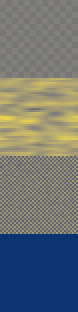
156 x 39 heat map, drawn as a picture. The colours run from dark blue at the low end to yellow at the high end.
It is made of 4 by 1 panels. Panel 1,1: middling, checkered, faint in contrast. Panel 2,1: high, streaked across. Panel 3,1: middling, checkered, strong in contrast. Panel 4,1: very low, flat.
